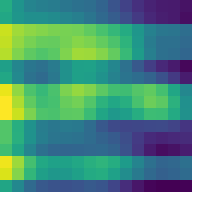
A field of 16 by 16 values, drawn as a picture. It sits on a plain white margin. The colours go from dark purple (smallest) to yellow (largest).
The field climbs toward the left. The ninth with the lowest average is the bottom right. No lone cell stands out from its neighbours. Stripes running across repeat 3 times from top to bottom.
